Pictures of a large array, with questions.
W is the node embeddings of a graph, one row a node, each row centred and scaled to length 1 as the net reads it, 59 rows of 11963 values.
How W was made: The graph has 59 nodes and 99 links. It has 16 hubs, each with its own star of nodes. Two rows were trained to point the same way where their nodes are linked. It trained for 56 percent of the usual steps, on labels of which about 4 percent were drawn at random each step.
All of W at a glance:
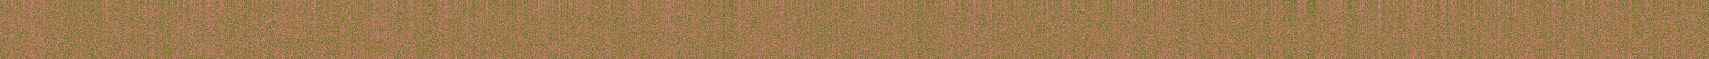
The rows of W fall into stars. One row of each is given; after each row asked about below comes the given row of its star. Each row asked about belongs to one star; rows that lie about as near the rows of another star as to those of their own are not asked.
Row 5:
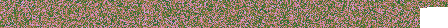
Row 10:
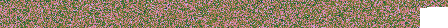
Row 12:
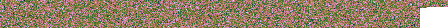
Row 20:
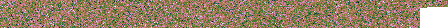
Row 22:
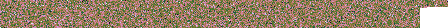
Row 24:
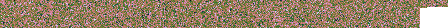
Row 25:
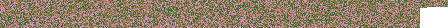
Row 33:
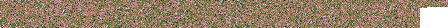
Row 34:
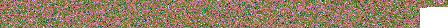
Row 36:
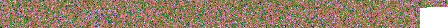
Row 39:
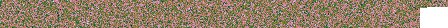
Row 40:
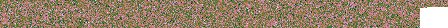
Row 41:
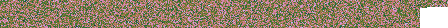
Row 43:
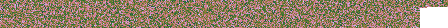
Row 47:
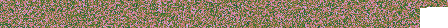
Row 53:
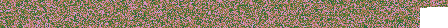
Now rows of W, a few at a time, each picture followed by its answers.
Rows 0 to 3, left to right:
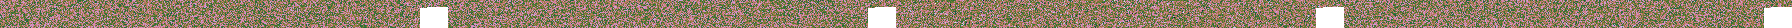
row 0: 20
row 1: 12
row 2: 43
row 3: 22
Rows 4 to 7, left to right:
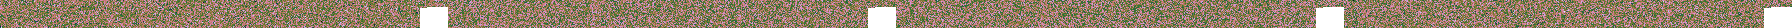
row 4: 25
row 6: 36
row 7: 24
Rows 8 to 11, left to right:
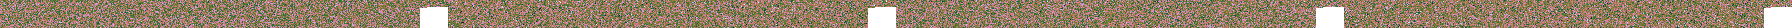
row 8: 43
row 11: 25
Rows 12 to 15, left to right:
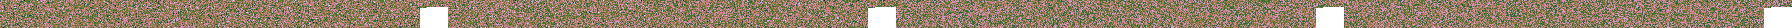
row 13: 5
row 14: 33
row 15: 24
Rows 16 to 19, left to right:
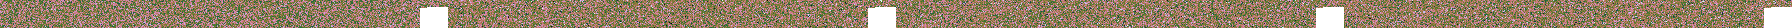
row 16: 36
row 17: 20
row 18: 53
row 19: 34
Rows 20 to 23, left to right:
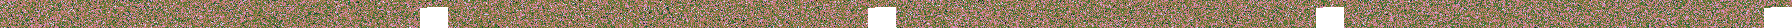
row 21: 39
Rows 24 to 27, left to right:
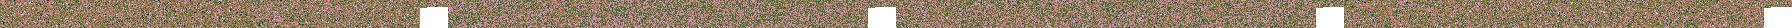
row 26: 47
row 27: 33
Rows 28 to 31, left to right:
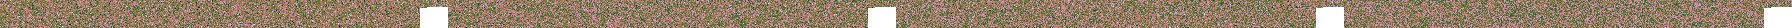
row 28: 41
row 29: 25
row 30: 12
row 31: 40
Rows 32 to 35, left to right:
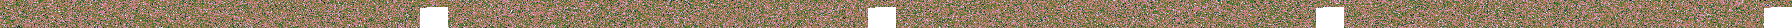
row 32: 53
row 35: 22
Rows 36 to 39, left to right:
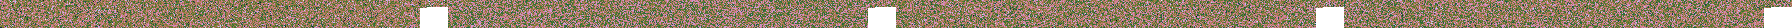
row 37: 34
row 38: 53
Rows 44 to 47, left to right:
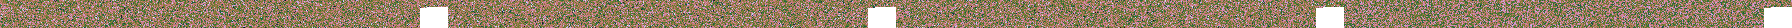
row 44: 36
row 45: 33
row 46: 5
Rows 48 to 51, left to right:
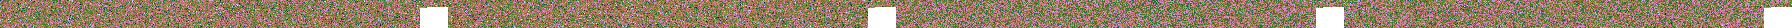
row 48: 10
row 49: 34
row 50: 10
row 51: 36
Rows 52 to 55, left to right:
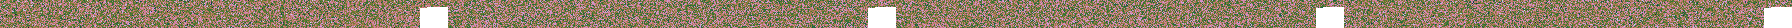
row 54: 41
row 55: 34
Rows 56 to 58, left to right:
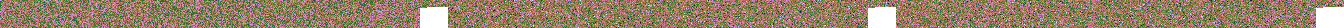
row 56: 39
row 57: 24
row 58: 39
